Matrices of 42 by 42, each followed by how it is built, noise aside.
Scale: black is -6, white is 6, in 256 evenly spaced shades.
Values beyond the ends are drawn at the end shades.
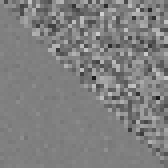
upper triangular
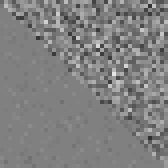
upper triangular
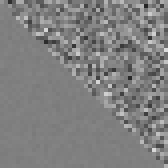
upper triangular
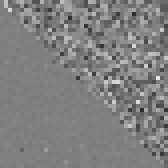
upper triangular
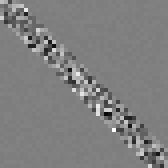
banded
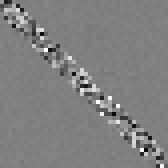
banded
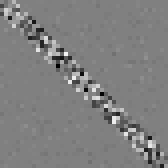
banded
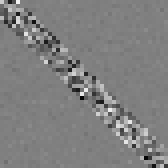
banded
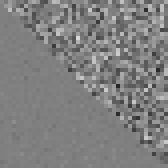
upper triangular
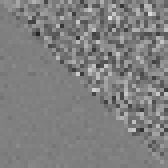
upper triangular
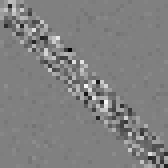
banded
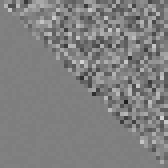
upper triangular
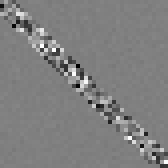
banded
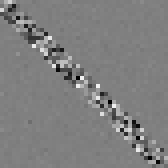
banded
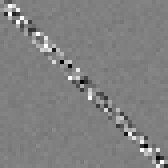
banded
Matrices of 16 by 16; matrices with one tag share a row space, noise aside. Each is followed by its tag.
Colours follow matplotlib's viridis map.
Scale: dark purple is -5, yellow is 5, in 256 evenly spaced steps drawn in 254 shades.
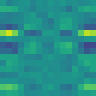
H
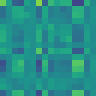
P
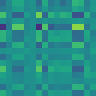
P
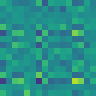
P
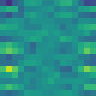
H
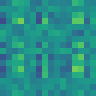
P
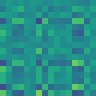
P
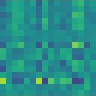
P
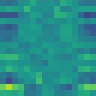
H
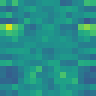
H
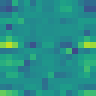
H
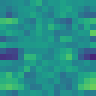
H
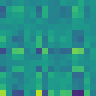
P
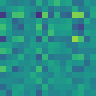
P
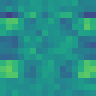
H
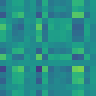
P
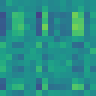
P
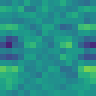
H
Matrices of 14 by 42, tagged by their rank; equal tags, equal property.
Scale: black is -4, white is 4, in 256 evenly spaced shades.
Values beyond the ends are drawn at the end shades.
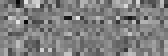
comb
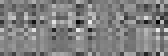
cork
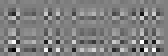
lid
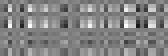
lid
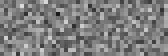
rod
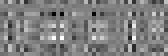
cork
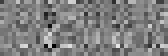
comb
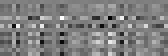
cork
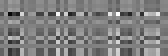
lid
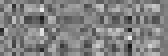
comb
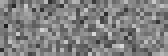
rod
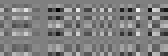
lid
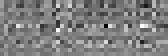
comb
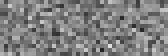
rod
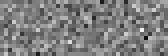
rod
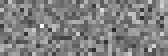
rod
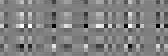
lid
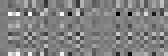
cork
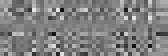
comb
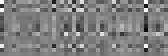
cork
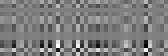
lid
